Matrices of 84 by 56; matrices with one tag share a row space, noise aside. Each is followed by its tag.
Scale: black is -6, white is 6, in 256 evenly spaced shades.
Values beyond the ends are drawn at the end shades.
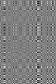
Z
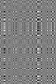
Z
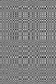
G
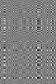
Z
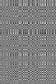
G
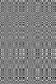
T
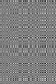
G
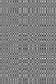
G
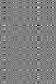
Z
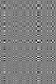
Z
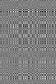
G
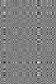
Z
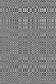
G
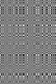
T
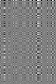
Z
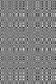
T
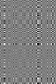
Z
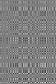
G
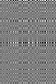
G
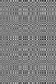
G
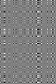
Z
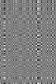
Z
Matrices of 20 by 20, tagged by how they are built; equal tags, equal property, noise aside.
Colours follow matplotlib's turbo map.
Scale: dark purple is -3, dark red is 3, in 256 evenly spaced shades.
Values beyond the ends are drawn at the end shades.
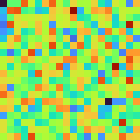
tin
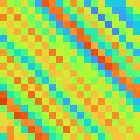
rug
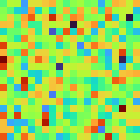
tin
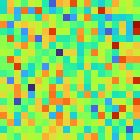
tin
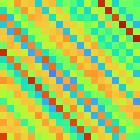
rug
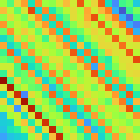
rug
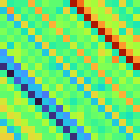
rug
